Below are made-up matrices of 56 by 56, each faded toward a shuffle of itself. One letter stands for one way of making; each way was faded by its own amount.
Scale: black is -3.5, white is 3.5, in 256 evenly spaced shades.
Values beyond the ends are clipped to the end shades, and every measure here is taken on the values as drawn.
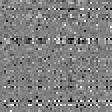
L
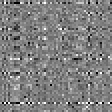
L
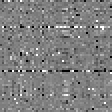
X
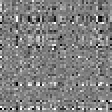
L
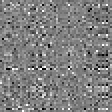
X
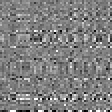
L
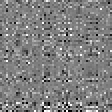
X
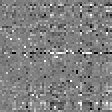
X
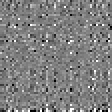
X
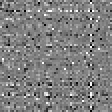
X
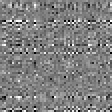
L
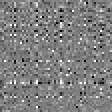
X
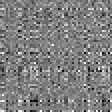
L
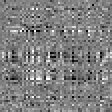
L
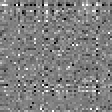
X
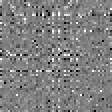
X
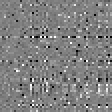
X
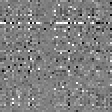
X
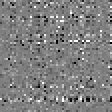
X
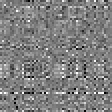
L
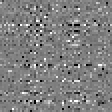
X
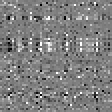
X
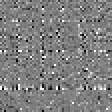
X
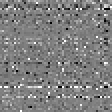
X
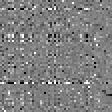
X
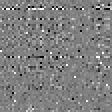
X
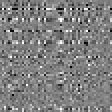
L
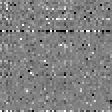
X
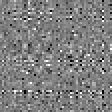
X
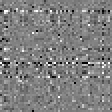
L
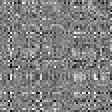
L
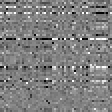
L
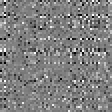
X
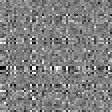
L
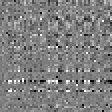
L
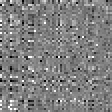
X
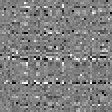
X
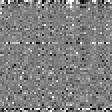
L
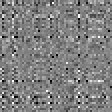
L
